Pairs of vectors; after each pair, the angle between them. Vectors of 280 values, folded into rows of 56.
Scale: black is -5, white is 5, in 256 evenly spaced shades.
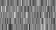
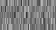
nearly opposite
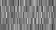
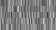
orthogonal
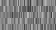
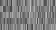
partly opposed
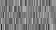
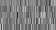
partly aligned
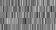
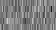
nearly parallel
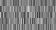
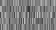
nearly opposite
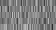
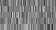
nearly parallel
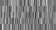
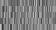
nearly opposite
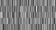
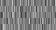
nearly opposite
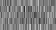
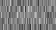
nearly opposite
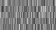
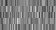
partly opposed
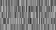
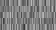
orthogonal
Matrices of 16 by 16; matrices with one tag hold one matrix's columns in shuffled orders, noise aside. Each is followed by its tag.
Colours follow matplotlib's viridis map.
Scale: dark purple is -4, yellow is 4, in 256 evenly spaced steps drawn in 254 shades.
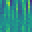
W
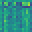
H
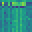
H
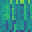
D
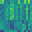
D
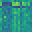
H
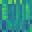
D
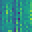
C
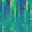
W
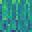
D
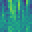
W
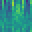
W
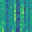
C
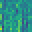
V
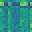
H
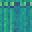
H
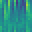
W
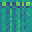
H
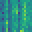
C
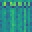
H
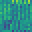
D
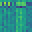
H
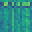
H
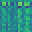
H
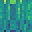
D
